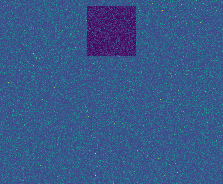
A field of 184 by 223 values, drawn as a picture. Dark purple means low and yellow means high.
In the top middle lies a patch that is lower than the rest. No regular stripes run through it. The ninth with the lowest average is the top middle. Overall the values sit about 30% of the way up the scale.
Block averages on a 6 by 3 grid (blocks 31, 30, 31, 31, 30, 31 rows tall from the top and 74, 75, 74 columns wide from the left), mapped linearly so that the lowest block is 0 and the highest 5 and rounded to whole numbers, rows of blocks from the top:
5 0 5
5 0 5
5 5 5
5 5 5
5 5 5
5 5 5
